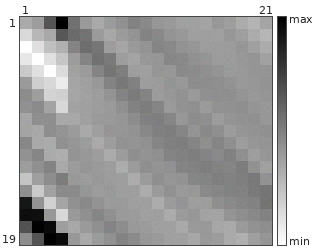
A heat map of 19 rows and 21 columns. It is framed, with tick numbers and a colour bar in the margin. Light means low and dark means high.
Mirror symmetry: none. Seam: vertical, 20% of the way across, the right part calmer. Ninth with the highest average: bottom left. Histogram: skewed, a long tail of high values.
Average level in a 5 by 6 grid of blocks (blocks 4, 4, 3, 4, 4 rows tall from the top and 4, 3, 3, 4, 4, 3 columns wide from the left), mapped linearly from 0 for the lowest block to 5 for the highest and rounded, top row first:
132221
023222
222322
222233
522222
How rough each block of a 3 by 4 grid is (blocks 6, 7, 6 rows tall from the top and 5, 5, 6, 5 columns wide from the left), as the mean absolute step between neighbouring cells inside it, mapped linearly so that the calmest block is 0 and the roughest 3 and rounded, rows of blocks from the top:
2100 | 1000 | 3000
